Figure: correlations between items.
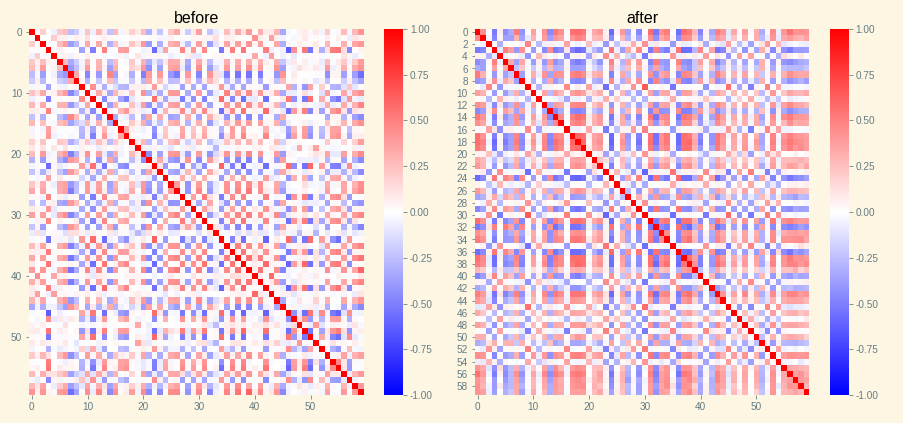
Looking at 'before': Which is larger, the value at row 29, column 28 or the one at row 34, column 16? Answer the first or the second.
the first
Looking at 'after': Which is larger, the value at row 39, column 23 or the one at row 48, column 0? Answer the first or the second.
the second
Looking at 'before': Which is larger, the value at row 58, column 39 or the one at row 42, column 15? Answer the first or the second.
the first
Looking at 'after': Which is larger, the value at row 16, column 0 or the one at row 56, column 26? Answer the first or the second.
the second
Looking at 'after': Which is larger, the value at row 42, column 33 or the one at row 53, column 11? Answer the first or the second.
the second
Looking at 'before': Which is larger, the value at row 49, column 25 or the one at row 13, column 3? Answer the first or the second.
the second
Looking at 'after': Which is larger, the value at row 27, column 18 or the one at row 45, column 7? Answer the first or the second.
the second
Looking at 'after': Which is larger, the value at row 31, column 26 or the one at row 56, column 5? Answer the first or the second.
the first
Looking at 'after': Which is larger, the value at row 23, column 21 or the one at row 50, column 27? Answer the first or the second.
the first
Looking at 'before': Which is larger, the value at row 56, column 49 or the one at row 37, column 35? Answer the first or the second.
the second
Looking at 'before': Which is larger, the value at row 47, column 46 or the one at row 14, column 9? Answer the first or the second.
the second
